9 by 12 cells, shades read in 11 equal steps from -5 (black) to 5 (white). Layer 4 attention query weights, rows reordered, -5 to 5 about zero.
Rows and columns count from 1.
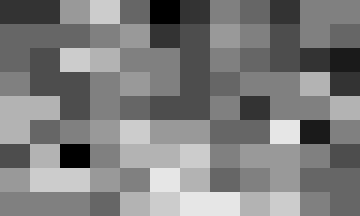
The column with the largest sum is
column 5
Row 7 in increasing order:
-5 -2 -2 0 0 0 1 1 2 2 2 3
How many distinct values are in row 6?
7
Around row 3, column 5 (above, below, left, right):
1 1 2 0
